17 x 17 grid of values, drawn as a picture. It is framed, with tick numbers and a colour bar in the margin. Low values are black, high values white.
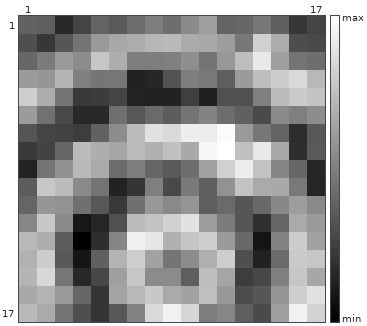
The texture is blotchy. No row or column stands out. Rings spread out from the bottom middle.
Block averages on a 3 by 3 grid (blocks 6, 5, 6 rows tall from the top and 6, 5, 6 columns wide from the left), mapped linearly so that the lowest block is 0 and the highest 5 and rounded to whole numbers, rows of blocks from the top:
0 0 2
0 3 2
1 5 2
